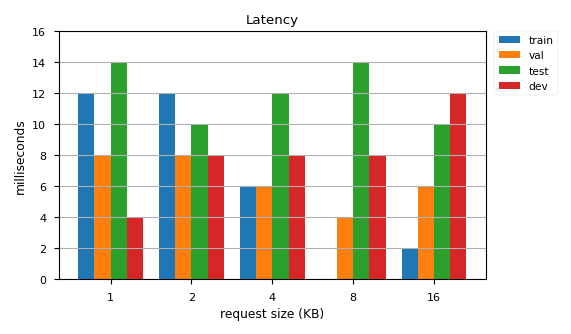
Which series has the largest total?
test
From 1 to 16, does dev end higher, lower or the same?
higher
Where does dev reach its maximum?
16
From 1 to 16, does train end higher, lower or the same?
lower
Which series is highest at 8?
test
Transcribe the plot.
Title: Latency
x-axis: request size (KB), ticks 1 2 4 8 16
y-axis: milliseconds, ticks 0 2 4 6 8 10 12 14 16
Legend: train, val, test, dev
Values:
train: 12 12 6 0 2
val: 8 8 6 4 6
test: 14 10 12 14 10
dev: 4 8 8 8 12
